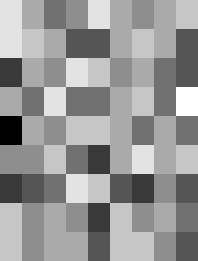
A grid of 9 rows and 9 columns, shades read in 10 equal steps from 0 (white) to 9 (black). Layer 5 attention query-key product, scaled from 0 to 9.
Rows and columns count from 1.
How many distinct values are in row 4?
5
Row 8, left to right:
2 4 3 4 7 2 4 3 5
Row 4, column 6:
3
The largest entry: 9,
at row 5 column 1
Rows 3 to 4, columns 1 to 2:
7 3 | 3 5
